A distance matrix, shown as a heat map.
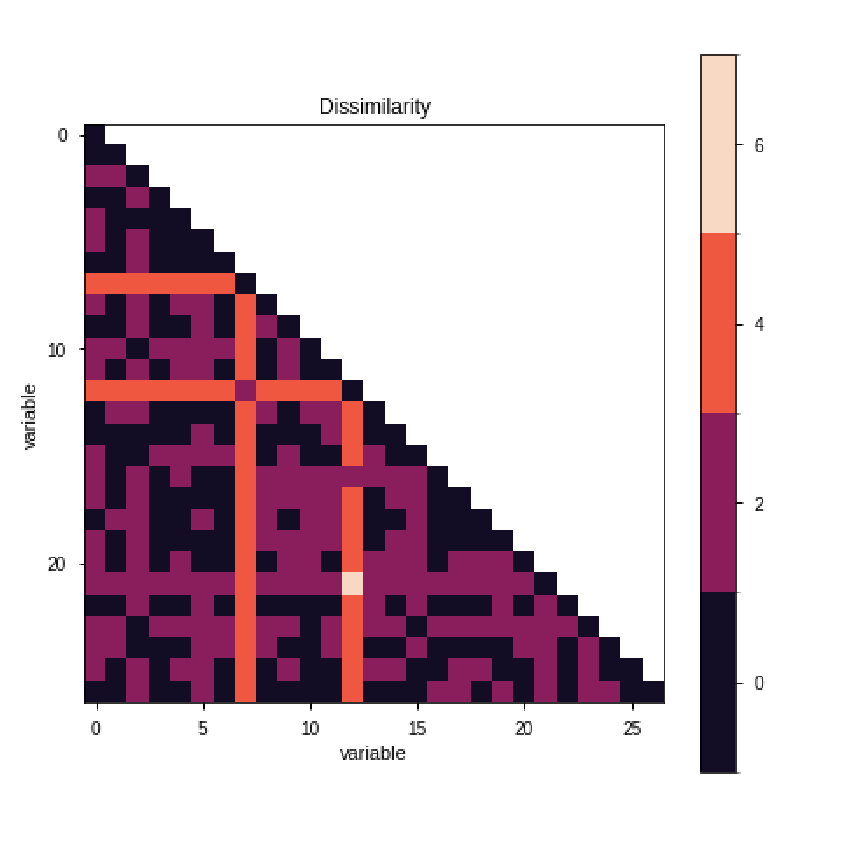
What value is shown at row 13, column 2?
2
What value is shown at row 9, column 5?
2
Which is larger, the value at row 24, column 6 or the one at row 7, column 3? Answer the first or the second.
the second
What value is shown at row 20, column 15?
2
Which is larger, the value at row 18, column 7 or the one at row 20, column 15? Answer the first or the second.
the first
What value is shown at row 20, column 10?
2
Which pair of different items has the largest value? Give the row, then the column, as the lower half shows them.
21, 12
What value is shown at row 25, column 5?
2
